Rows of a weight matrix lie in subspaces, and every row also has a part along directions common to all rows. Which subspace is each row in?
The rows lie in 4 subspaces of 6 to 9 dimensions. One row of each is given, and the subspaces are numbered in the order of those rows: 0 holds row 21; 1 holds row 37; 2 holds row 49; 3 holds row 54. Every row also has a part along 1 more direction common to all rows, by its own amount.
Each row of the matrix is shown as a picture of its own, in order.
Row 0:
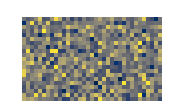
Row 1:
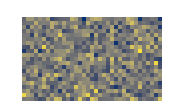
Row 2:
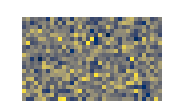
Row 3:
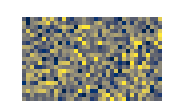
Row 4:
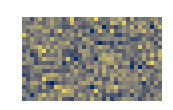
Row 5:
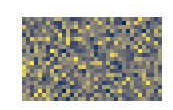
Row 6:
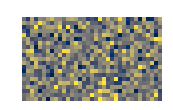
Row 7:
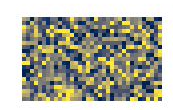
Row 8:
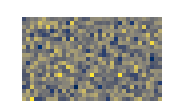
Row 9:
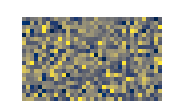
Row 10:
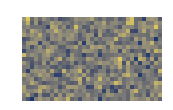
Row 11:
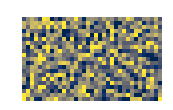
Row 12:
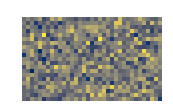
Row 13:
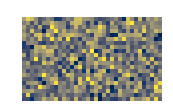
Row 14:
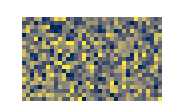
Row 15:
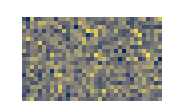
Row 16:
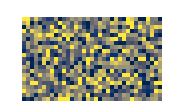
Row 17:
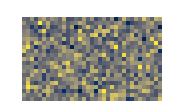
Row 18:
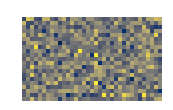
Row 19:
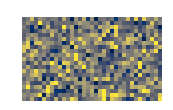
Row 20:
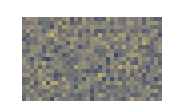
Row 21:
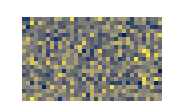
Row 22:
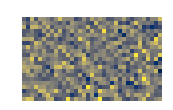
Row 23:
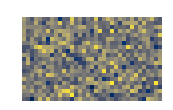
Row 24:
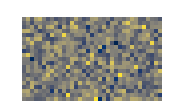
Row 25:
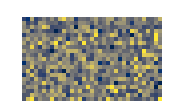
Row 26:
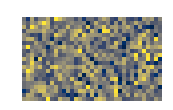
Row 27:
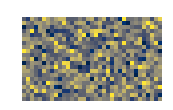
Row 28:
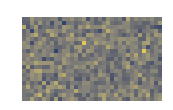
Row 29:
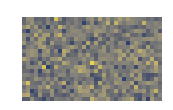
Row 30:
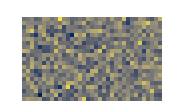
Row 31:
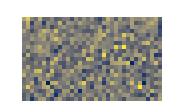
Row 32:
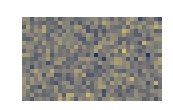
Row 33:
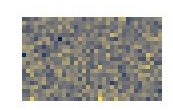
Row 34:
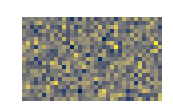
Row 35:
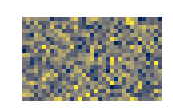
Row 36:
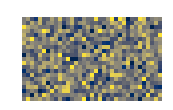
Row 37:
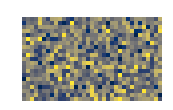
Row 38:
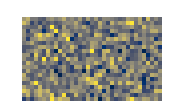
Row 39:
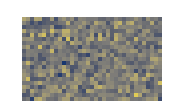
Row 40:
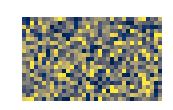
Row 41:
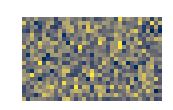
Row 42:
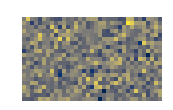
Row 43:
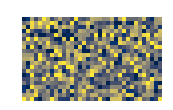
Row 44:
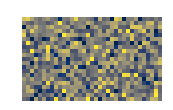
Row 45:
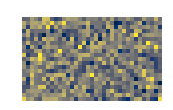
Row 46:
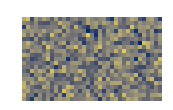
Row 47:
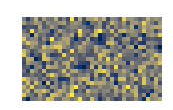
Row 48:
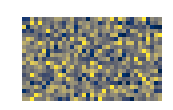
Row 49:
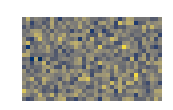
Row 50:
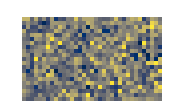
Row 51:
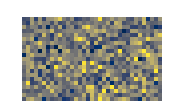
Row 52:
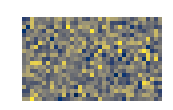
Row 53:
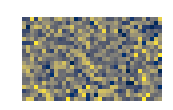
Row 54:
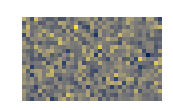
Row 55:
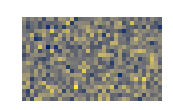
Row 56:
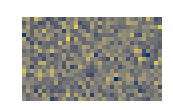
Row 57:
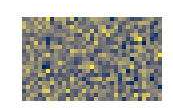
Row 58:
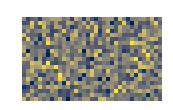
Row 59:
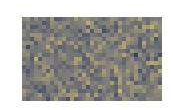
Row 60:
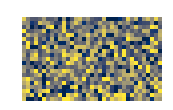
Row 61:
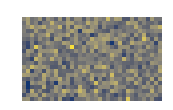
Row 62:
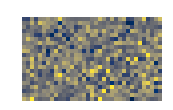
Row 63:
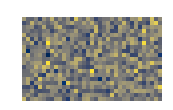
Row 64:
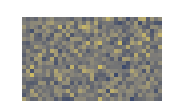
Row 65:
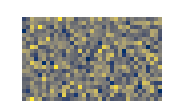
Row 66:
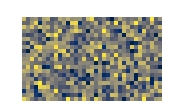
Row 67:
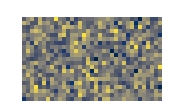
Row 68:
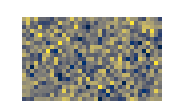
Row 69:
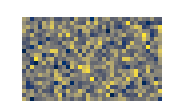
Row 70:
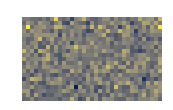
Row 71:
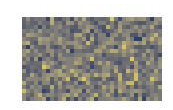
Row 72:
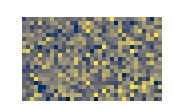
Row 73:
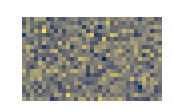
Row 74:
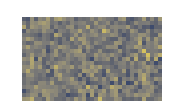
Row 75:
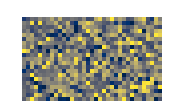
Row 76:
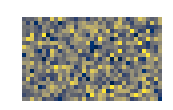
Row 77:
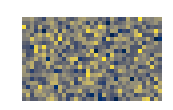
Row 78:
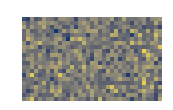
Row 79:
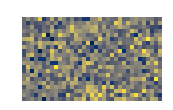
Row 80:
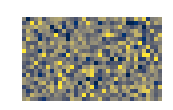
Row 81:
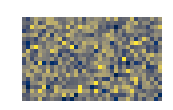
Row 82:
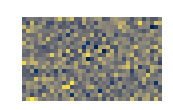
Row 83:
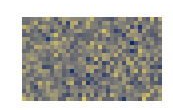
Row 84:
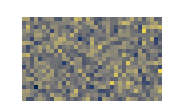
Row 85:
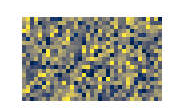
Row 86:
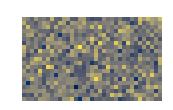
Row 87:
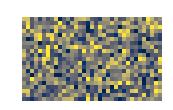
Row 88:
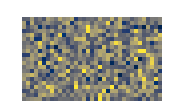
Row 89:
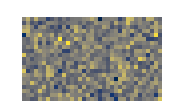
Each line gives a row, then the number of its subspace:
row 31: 0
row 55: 1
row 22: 2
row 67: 2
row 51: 1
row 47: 0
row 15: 3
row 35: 1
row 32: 3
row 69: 0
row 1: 1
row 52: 0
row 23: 0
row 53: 2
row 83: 2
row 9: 3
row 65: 0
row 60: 0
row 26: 2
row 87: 1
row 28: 0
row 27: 0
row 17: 0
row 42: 3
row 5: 3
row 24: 1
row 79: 1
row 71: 2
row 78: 3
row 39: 1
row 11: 1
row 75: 2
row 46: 3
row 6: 3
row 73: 3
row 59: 2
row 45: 1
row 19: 0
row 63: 2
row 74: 2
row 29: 1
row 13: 3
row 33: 3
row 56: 3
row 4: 0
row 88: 1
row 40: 3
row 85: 2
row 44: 3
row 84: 2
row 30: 0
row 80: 3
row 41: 1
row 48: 0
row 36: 0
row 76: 1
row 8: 1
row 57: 2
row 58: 2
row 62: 0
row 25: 3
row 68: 0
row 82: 0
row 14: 3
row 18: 3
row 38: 3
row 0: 3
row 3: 0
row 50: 2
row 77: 3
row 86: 1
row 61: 0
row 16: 2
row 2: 2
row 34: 0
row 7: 0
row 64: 0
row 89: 3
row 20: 0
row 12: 1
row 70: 1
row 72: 2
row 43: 1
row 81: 0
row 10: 3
